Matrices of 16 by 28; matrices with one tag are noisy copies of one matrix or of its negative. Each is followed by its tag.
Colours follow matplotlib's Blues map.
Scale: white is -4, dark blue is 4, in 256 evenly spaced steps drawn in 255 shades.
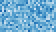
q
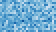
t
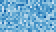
q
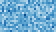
q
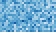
t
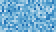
q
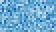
q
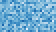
t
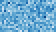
q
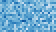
t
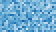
t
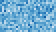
q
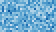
q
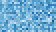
t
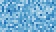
q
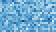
t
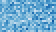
t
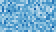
q
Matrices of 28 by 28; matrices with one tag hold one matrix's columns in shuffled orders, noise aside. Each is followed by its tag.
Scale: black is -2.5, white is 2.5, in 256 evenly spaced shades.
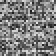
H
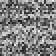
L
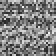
L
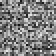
H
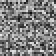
H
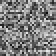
H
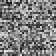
H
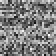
L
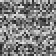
L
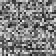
H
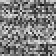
L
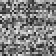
L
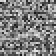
H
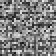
H
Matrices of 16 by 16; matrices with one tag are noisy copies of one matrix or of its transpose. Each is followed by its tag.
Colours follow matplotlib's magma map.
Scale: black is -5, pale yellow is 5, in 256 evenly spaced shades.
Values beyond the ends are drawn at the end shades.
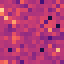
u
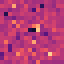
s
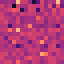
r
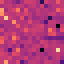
u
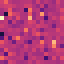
r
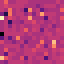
r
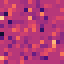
r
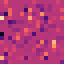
r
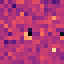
s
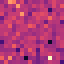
u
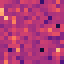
u
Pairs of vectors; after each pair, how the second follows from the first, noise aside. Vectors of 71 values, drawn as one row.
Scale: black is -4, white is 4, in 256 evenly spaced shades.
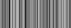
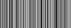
shuffled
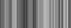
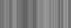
shrunk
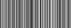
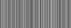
shrunk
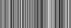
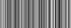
shuffled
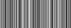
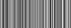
shuffled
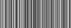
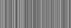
shrunk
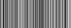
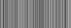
shrunk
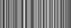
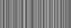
shrunk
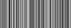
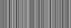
shrunk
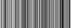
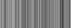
shrunk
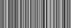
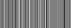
partly zeroed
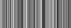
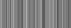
shrunk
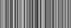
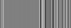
partly zeroed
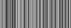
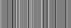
partly zeroed
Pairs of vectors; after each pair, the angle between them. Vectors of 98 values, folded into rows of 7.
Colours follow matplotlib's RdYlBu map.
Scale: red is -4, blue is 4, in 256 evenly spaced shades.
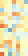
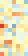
nearly parallel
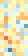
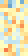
partly opposed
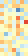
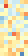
orthogonal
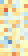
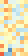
orthogonal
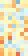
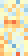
partly aligned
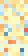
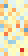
nearly opposite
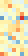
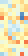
nearly opposite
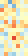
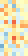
nearly parallel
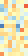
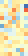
orthogonal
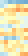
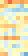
nearly opposite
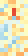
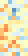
nearly opposite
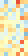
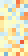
nearly parallel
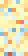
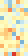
partly opposed
